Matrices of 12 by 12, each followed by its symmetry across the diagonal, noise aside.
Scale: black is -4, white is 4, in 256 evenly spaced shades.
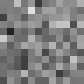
antisymmetric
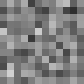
antisymmetric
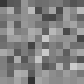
neither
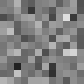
antisymmetric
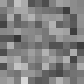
neither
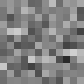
neither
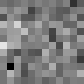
neither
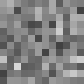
neither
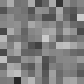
antisymmetric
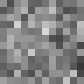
neither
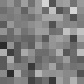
antisymmetric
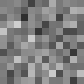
antisymmetric
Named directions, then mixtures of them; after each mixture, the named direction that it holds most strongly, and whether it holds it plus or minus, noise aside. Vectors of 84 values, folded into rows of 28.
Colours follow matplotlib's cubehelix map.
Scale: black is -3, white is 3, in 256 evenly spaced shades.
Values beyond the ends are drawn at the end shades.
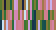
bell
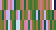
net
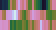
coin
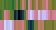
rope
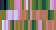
coin, plus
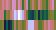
rope, minus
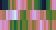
coin, plus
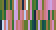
bell, plus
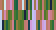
bell, minus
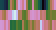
coin, plus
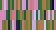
net, minus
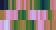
coin, plus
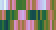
coin, minus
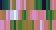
coin, plus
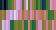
coin, plus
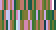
net, plus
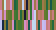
bell, minus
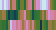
coin, minus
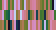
net, minus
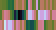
rope, plus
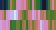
coin, plus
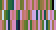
net, minus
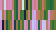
bell, minus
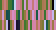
net, minus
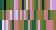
bell, plus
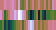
rope, minus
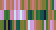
rope, minus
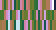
net, plus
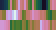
coin, plus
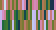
bell, minus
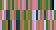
net, minus
